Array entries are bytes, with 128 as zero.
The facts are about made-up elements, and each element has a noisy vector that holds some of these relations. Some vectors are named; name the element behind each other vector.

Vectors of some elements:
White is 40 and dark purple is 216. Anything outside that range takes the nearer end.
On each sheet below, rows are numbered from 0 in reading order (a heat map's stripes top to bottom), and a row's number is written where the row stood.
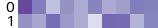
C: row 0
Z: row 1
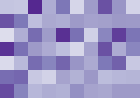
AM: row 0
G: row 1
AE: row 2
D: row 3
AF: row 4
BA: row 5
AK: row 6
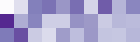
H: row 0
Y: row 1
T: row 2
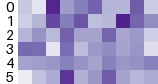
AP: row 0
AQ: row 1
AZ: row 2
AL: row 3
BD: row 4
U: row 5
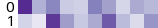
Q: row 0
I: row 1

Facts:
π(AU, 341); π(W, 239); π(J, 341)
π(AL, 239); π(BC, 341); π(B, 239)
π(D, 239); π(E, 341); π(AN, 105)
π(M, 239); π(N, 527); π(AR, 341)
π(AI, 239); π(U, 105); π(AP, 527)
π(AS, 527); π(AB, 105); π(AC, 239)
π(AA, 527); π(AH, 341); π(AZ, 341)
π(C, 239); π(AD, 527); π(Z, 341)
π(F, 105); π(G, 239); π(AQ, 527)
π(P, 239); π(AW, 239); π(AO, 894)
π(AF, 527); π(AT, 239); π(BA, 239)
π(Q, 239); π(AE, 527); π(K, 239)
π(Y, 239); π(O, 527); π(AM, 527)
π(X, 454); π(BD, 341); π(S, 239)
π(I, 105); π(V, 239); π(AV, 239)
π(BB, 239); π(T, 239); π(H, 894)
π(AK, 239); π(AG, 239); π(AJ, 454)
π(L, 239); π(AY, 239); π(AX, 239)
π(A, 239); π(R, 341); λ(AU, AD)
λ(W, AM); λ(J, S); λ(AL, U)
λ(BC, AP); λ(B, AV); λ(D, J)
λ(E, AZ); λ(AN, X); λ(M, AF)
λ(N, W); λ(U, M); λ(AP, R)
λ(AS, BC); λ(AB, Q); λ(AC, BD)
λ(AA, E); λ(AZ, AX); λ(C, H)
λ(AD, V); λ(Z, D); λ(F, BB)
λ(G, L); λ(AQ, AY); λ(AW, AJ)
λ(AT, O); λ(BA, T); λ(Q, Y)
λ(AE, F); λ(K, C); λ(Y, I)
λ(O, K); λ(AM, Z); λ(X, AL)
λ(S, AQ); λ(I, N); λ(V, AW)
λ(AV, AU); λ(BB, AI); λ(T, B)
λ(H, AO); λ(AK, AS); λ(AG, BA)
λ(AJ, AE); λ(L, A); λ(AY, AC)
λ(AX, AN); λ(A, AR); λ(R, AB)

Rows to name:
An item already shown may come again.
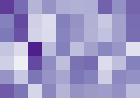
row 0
AY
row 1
V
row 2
V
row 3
N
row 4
AB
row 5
BC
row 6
M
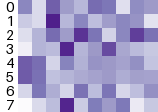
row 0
R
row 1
N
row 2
AE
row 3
AN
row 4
M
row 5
AG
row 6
AU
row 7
X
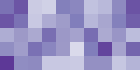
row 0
AW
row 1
BB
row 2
E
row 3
J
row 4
W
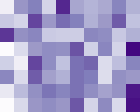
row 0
AD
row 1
AS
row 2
W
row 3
AJ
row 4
AB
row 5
R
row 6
F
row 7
AJ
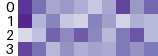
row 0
S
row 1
Q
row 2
O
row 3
AC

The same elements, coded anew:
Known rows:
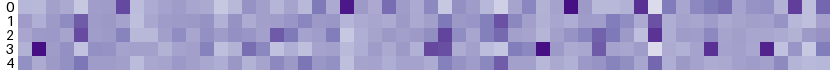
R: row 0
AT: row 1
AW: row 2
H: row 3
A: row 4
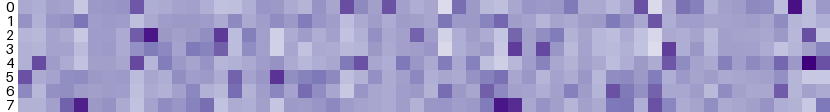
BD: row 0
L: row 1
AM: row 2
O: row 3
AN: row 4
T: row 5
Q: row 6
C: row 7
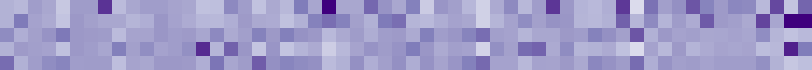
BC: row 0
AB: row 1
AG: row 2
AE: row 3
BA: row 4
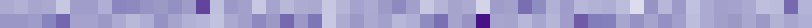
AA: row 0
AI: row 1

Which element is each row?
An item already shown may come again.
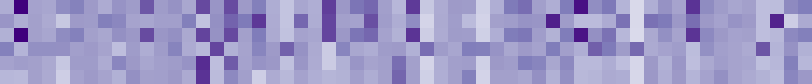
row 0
AJ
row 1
AU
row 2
AJ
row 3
Y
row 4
AD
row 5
AS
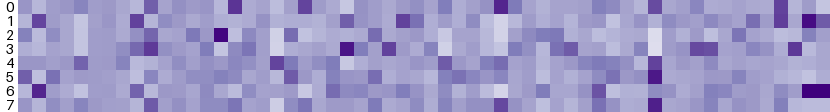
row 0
W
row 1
U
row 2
AQ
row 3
Z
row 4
V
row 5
S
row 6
F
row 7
D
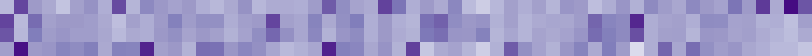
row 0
U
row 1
AY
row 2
AC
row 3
X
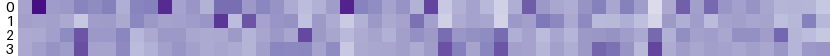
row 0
X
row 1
AD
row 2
M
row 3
BB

